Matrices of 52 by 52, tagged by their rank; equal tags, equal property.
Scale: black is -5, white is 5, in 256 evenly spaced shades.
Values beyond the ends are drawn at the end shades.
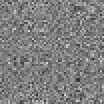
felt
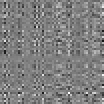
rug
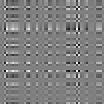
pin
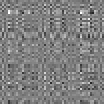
rug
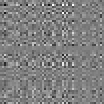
rug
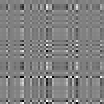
pin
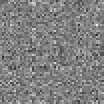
felt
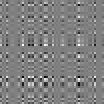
pin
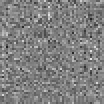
felt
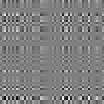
pin
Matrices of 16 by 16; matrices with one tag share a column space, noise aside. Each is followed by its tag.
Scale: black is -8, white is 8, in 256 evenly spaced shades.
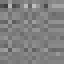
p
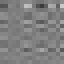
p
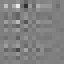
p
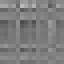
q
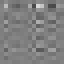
p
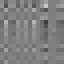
q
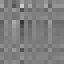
q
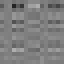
p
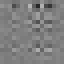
p
